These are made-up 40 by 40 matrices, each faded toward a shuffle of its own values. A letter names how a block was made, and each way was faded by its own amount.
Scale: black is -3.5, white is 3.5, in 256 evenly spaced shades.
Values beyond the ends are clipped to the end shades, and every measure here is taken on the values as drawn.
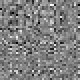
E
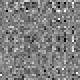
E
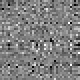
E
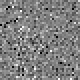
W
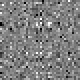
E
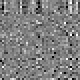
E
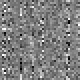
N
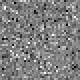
W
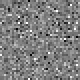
W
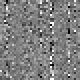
N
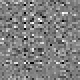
E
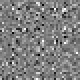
E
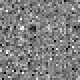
W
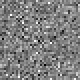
W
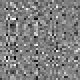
E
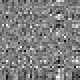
E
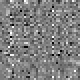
E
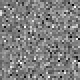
W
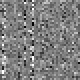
N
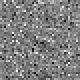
W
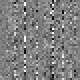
N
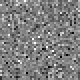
W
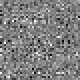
E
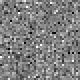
W
